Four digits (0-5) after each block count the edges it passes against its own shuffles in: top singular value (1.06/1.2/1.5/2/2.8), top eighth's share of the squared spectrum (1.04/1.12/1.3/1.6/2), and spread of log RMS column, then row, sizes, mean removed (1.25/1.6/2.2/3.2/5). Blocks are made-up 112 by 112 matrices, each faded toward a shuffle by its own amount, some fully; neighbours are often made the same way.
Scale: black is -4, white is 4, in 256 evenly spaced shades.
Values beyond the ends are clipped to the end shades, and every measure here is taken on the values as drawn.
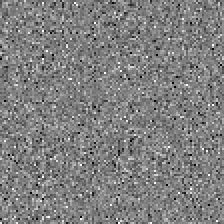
4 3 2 1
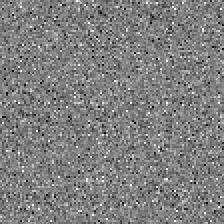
3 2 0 1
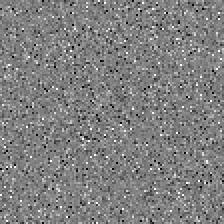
0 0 0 0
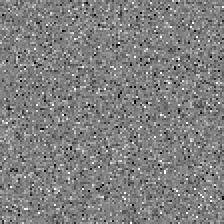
0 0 0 0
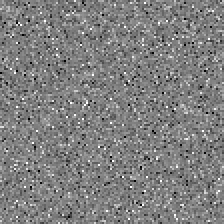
0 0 0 0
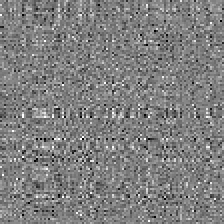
5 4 3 3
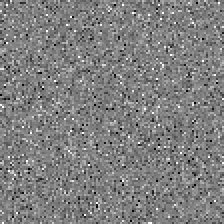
3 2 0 0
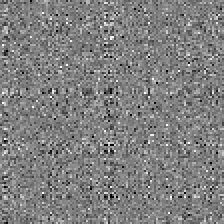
5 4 3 3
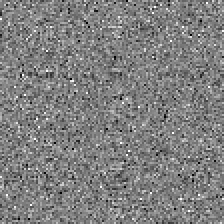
3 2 1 1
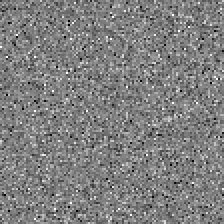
0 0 0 0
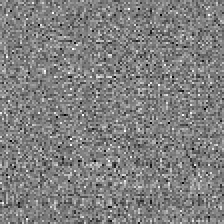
4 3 2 2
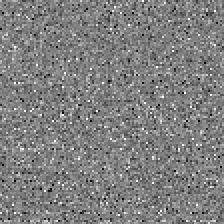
2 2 0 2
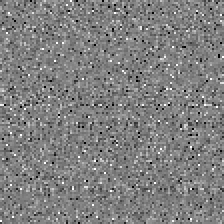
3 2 0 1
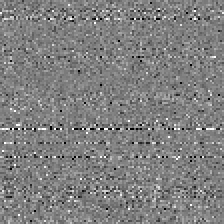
4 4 1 3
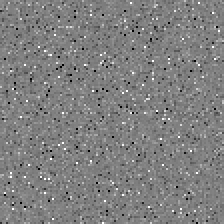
1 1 0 0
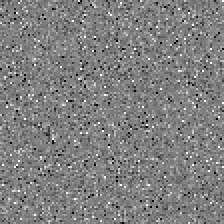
2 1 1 0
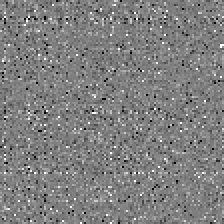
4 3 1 2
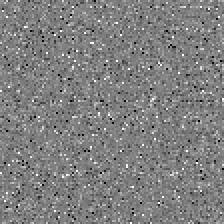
3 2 0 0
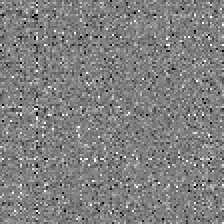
4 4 2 2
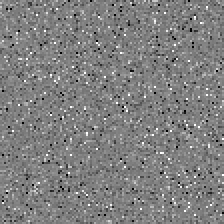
1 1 0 0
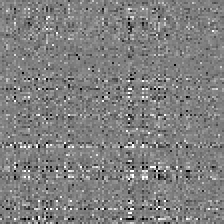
5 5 3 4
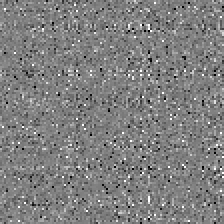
4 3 2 2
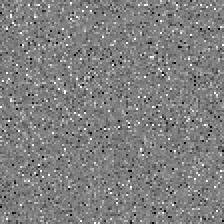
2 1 0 0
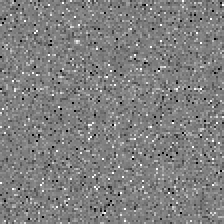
2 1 0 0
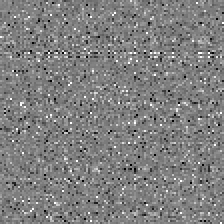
4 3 1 2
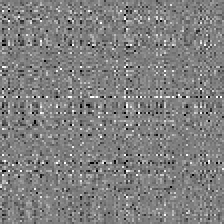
5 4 3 4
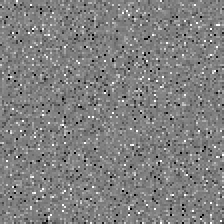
2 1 0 0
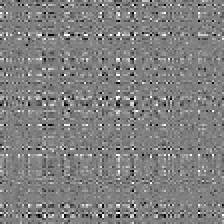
5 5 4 4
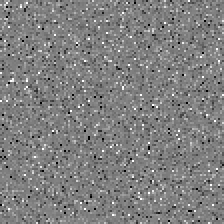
0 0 0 0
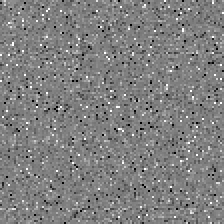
2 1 0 0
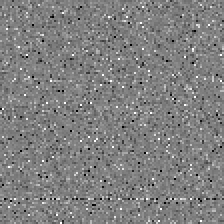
2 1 0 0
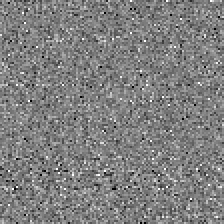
1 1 0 2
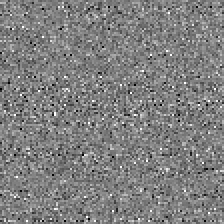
1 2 0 3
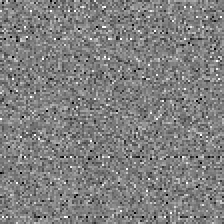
1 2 0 3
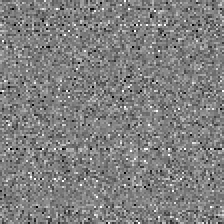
1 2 0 3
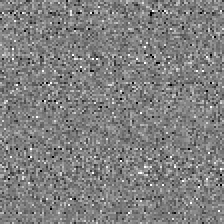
1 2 0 3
